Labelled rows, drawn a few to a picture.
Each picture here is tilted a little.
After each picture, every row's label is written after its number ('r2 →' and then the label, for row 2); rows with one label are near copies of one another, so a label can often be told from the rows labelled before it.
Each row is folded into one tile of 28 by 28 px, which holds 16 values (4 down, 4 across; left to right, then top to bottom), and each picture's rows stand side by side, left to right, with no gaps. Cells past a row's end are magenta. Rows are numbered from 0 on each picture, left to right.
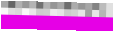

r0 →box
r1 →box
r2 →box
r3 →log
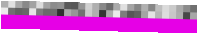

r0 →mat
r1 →mat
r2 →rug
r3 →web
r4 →mat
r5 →log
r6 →web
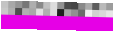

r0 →web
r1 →log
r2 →rug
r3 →box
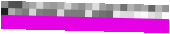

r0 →rug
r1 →mat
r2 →mat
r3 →mat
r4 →box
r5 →box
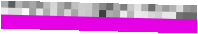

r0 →box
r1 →log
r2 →log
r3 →web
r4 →log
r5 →box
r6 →mat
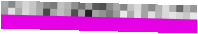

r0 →log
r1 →web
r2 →web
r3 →rug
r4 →log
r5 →log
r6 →box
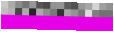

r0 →web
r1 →rug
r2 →rug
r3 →mat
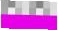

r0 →log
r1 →log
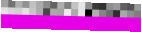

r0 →box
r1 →web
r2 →log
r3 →rug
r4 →rug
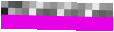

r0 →rug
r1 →mat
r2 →mat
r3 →mat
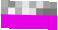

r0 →log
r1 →mat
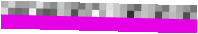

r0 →mat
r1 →mat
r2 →web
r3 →log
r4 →web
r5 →web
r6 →web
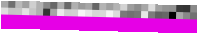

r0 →box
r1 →web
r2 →box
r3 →box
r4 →mat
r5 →mat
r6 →rug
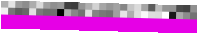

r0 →mat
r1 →mat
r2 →rug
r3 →mat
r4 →log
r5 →box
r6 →rug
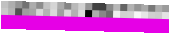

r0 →web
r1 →log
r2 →log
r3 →rug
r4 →box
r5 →box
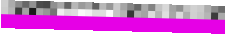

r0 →web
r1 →rug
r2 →box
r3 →box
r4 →web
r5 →log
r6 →log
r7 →web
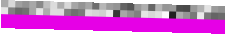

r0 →mat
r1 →log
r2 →mat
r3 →box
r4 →rug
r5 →box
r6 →rug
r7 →mat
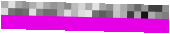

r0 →mat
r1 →mat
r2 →log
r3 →mat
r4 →web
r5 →rug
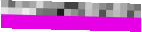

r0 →box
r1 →mat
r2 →rug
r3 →web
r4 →web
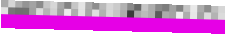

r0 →mat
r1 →log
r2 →log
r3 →log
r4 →web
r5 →web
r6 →log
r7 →log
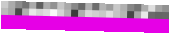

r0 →web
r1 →box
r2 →web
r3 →box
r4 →web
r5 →mat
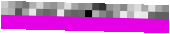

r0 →web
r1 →mat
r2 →mat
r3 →rug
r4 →log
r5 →mat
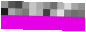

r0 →rug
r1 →web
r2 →mat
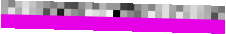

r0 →log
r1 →web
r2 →rug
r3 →box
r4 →rug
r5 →log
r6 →log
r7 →web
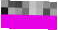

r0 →rug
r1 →web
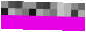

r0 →rug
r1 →rug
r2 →web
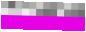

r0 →box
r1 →mat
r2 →mat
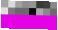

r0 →mat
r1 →rug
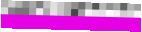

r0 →mat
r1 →log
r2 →web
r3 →box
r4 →box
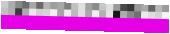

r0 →web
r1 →box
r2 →log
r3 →log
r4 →rug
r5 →box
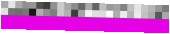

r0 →mat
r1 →rug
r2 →web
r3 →box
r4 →log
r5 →web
